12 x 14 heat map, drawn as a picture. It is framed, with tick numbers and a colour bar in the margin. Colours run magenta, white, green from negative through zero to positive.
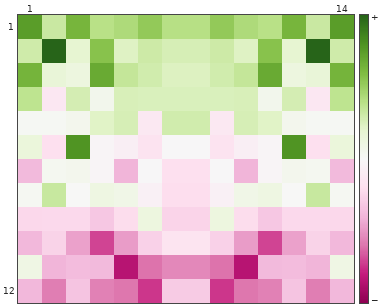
Average level on the scale: 50%. Mirror symmetry: left to right. Slope: up to the top. Calmest part: top middle. Stripes: none.
